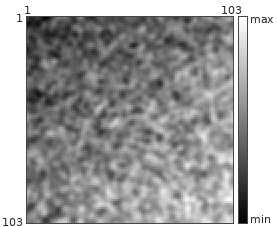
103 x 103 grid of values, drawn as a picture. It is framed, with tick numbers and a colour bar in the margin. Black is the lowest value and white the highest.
Mirror symmetry: none. Histogram: bell-shaped. Slope: up to the bottom right. Ninth with the highest average: bottom right. Ninth with the lowest average: top left. Odd rows or columns: none.
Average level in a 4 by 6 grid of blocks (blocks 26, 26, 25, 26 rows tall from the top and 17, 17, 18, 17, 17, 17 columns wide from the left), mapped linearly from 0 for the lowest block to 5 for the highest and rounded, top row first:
0 1 1 1 2 3 | 1 2 2 2 3 4 | 2 2 3 3 3 4 | 2 3 4 4 5 5
